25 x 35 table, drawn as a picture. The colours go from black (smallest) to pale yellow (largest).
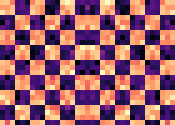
The histogram has two humps. The left and right halves mirror each other. The field is checkered.
